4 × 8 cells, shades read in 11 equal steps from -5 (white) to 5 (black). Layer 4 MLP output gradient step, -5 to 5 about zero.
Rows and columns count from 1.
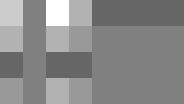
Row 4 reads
-1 0 -2 -1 0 0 0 0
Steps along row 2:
up down up up same same same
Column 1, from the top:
-3 -2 1 -1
